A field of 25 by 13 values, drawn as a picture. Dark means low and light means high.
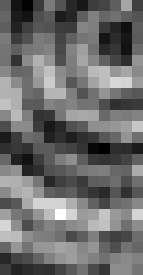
Rings: centred on the top right. Ninth with the highest average: bottom middle. Stripes: horizontal, repeating 2 times. Mirror symmetry: none.
